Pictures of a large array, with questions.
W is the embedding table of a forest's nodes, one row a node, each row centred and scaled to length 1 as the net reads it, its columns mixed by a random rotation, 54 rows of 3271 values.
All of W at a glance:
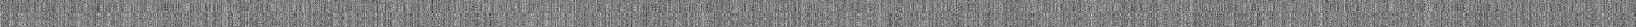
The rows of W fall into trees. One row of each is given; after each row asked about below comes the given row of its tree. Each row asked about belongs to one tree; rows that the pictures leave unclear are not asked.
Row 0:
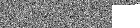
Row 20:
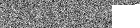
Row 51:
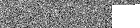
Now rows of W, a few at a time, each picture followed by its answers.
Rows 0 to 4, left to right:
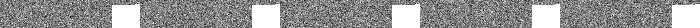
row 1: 0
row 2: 0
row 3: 20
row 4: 51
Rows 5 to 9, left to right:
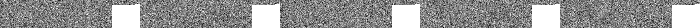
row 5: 0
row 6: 20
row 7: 0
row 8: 20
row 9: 20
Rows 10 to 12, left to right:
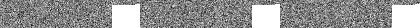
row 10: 20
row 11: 0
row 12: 20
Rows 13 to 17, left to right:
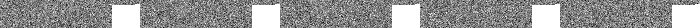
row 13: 20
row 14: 20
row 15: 20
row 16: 20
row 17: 0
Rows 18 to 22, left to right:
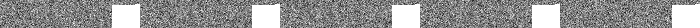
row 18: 20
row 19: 20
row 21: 20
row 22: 0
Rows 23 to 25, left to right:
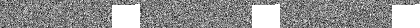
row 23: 0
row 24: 0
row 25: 20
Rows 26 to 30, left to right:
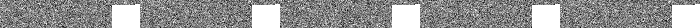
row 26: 51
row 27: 51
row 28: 51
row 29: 51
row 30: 51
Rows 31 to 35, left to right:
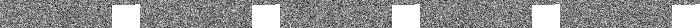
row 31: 51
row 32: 51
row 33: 20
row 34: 0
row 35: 51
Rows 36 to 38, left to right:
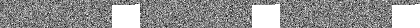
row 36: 0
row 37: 0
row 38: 0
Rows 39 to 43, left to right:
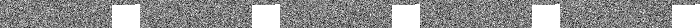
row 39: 51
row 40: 51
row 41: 20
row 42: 20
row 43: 51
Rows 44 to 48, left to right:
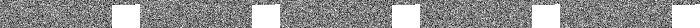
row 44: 51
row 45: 51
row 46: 51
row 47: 20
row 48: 51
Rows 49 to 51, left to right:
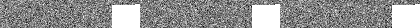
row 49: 51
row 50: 51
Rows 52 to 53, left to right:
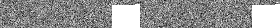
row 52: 20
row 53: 0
